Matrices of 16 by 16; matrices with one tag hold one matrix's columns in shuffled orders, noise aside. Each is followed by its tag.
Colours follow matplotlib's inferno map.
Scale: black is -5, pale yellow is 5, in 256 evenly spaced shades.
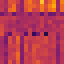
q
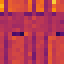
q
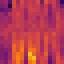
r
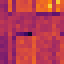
q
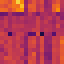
q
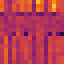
q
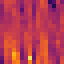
r
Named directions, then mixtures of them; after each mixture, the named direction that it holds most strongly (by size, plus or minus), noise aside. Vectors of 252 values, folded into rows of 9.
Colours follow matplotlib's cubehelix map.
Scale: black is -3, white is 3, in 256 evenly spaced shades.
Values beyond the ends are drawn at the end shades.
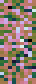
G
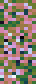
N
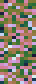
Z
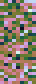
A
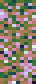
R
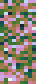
A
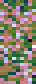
R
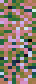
G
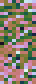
A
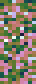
A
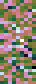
G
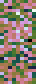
G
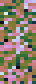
A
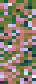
Z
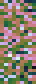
A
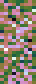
G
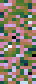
Z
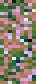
G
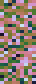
Z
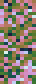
N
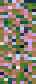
A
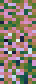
N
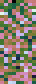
R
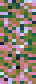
A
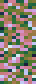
Z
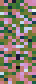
A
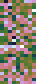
Z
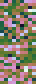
A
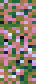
N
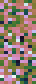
N
